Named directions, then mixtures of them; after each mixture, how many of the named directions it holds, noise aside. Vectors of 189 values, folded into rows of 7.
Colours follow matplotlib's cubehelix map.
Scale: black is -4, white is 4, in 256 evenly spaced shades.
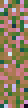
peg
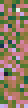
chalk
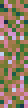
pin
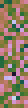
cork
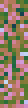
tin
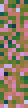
three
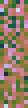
two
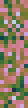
two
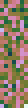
two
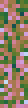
one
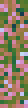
one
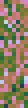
three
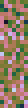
one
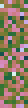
three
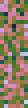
two
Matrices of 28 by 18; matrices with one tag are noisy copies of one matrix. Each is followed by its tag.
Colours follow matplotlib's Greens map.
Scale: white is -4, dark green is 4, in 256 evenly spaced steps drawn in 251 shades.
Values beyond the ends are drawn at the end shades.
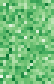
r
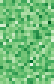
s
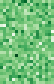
s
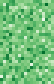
r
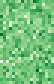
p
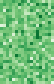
s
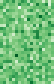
s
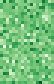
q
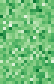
p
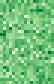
p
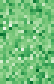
p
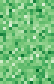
p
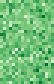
p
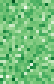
r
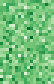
r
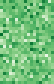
q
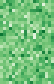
p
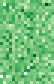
r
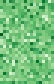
q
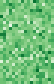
p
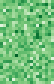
s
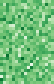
r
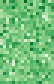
q
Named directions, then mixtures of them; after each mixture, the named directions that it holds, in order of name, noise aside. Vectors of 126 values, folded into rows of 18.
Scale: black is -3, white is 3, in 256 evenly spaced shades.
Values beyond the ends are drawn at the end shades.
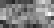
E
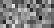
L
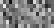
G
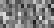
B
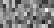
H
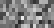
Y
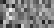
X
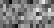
E, G, Y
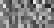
B, G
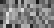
L, X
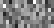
G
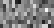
H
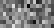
B, L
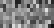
B, H, L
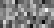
H, X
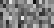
G, Y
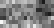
E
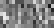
B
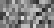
Y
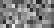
L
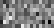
B, X, Y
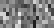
B, Y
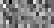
G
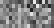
B, G, L
